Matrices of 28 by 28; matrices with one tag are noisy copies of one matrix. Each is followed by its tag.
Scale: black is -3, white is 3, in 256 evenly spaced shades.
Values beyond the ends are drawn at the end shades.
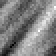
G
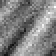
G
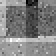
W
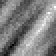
G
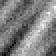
G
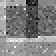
W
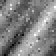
G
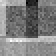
W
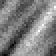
G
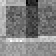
W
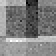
W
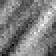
G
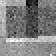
W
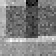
W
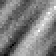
G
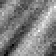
G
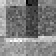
W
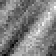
G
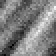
G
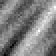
G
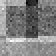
W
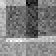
W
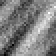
G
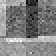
W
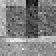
W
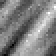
G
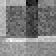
W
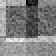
W
